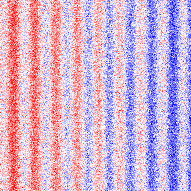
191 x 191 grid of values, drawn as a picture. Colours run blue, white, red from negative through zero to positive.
Stripes: upright, repeating 9 times. Histogram: bell-shaped. Slope: up to the left. Average level on the scale: 50%.
